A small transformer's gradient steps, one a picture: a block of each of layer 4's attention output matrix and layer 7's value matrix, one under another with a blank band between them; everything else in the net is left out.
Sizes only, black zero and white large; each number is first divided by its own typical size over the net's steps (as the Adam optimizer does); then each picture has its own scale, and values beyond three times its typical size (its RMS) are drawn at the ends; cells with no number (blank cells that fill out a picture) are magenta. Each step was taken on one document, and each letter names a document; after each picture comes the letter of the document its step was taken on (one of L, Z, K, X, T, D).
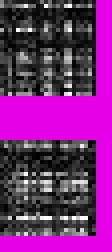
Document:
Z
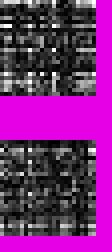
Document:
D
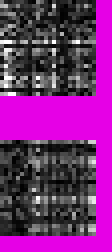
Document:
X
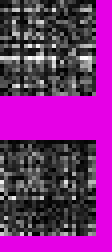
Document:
D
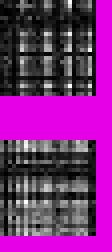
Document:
Z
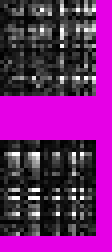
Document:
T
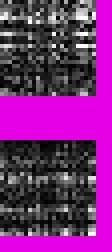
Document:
D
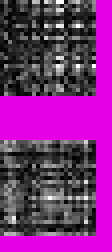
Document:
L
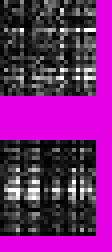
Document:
T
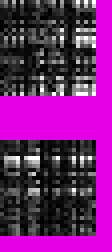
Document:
T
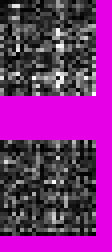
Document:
L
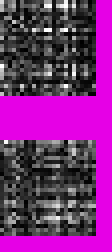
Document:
L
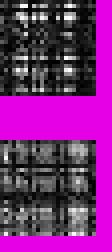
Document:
Z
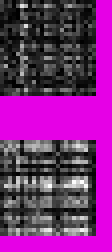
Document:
Z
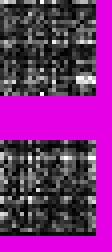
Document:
D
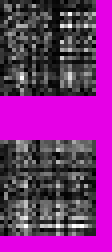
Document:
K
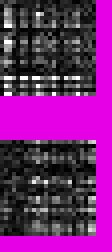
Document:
X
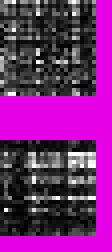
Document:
X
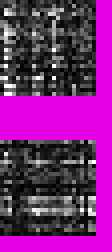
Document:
X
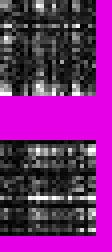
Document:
X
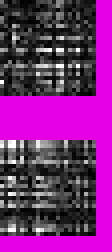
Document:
L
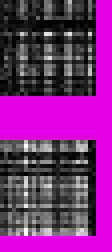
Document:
Z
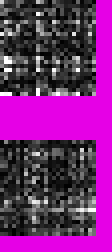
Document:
X
